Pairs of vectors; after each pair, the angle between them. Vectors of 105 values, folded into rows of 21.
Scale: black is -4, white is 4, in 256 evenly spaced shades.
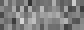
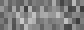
nearly parallel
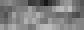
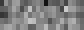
partly aligned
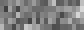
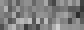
nearly opposite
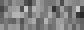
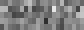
nearly opposite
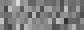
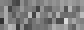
nearly opposite
